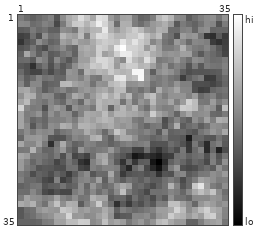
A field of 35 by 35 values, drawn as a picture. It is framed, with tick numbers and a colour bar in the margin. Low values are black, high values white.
The texture is blotchy. The histogram is bell-shaped. No single row or column stands out from its neighbours. The top middle is the ninth with the highest average.
